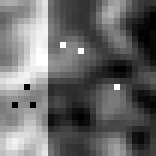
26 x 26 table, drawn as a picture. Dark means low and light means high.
Lone odd cells: 6, 3 higher and 3 lower than their neighbours. Average level on the scale: 40%. Seam: vertical, 30% of the way across, the left part higher.
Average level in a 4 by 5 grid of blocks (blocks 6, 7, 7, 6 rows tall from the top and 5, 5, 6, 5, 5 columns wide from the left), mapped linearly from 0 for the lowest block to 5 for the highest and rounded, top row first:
44130 | 45210 | 42020 | 53120
